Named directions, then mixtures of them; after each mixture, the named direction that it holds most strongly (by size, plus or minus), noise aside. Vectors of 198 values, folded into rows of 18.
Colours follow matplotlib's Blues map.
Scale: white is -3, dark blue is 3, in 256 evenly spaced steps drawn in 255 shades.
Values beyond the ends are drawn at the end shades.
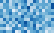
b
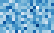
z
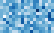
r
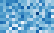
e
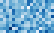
e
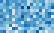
e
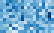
e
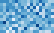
e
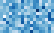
r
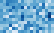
e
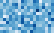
r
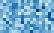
r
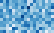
b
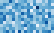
z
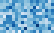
z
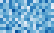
b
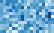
e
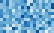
b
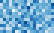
b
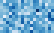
r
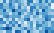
b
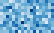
z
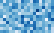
r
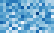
e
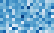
e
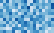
b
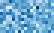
z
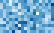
b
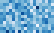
z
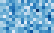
r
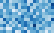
b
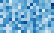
b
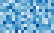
z
